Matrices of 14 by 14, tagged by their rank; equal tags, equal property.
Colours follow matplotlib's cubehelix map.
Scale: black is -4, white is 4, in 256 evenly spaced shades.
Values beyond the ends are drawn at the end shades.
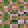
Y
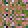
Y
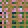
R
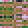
R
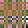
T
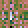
R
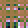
T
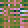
R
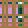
T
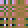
T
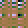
T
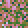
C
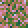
C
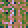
Y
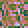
Y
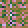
Y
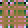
T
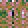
R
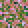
C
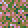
C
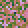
C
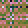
R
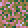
C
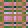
T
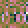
R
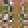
Y
